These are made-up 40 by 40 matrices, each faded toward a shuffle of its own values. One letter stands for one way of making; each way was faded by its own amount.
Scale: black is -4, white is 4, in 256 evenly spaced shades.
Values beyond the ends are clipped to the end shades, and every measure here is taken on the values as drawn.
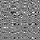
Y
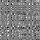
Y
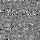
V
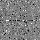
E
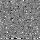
E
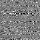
V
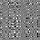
Y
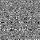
V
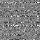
V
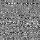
V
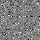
E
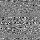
V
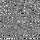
V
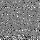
E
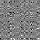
Y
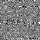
V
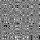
Y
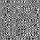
Y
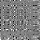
Y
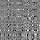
Y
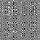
Y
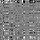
Y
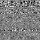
V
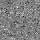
E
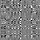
Y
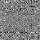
V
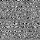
V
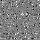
E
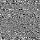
V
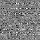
V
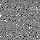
E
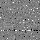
E
